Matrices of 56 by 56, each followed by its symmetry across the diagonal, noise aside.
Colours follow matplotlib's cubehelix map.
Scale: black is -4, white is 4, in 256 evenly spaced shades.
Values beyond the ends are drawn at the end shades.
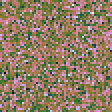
antisymmetric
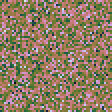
neither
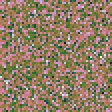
neither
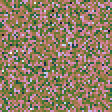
antisymmetric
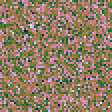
antisymmetric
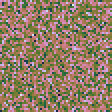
neither
